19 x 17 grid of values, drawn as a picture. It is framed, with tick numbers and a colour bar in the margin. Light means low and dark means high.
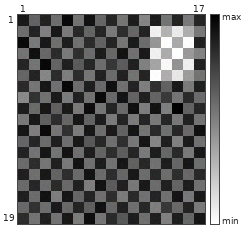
Average level on the scale: 70%. Grain: checkered. Ninth with the lowest average: top right. Odd patch: lower, in the top right.
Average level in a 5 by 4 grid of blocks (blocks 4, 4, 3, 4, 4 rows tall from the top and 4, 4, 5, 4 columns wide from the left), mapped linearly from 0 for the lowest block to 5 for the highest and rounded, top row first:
5540 | 5542 | 5555 | 5555 | 5555
